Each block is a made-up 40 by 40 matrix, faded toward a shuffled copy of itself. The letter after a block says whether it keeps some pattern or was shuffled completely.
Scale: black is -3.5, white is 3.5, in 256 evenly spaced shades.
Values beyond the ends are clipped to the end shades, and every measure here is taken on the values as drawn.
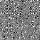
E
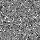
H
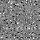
E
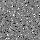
H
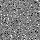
H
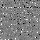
E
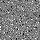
H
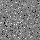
H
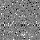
E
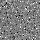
H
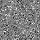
E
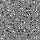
E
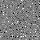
E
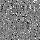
E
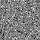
H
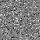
E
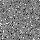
H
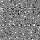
E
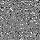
E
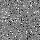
H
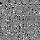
E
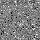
E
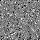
H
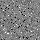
H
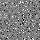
E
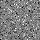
H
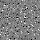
E
